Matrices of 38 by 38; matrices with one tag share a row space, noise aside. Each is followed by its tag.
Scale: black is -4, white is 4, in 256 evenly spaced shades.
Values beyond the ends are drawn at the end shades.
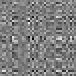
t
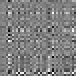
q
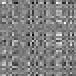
t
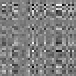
t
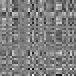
t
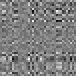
t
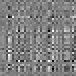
q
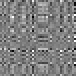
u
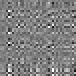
q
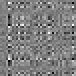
q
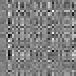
q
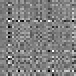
q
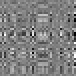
u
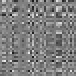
t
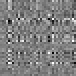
q
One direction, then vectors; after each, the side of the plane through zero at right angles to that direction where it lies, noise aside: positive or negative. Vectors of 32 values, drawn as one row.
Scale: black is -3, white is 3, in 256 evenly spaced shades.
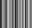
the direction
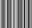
negative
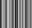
positive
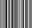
positive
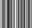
negative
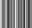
negative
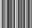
negative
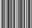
negative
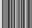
negative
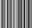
negative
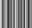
negative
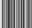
negative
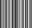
positive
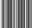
negative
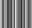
negative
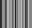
positive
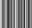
negative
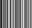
positive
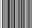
negative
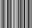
negative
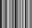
positive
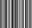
positive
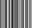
positive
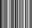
positive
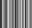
positive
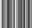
negative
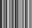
positive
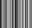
positive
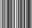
negative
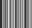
positive
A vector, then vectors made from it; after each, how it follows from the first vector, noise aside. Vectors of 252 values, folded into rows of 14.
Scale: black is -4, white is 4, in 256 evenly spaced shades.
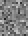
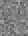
shrunk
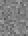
shrunk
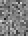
sign-scrambled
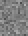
shrunk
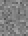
shrunk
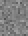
shrunk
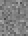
shrunk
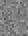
shrunk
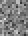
sign-scrambled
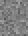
shrunk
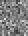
sign-scrambled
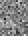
sign-scrambled
